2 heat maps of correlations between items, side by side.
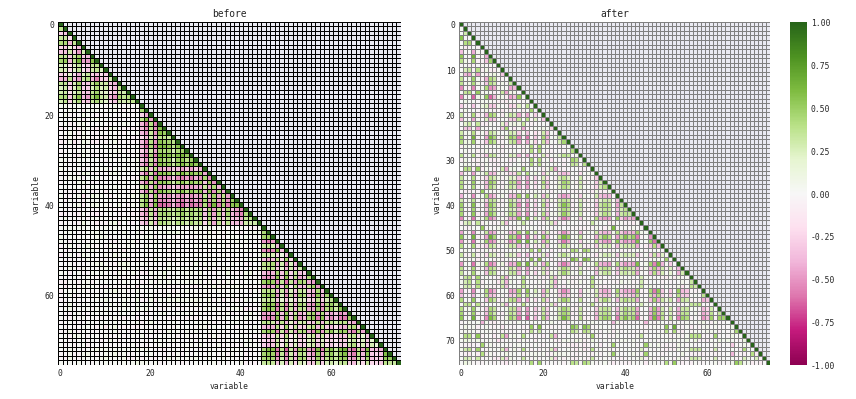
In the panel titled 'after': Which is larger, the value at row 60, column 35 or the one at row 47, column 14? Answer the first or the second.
the first
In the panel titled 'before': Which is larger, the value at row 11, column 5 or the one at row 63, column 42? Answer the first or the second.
the first
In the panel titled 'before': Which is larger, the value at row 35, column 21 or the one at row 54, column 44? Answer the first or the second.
the second
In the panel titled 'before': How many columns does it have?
76
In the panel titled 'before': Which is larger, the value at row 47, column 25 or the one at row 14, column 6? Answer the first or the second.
the first
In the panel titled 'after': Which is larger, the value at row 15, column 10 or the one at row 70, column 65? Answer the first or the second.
the first
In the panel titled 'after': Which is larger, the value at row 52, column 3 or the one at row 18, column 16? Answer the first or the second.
the second
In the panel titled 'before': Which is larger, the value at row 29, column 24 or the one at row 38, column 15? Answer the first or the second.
the first
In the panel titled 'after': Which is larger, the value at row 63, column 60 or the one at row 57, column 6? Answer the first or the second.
the second
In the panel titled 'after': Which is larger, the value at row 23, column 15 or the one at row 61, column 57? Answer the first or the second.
the second
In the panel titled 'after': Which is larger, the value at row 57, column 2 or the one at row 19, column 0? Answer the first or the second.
the first
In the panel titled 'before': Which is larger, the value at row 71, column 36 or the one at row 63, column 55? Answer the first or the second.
the first
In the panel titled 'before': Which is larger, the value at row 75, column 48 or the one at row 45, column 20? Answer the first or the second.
the second
